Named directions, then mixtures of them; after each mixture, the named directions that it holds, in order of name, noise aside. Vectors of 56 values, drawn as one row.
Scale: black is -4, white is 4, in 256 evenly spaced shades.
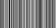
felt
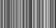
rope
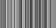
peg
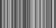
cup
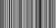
felt, peg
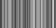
cup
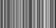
rope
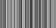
peg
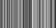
cup, rope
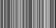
rope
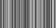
cup, rope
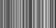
rope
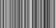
rope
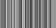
peg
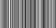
felt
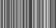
rope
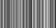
rope
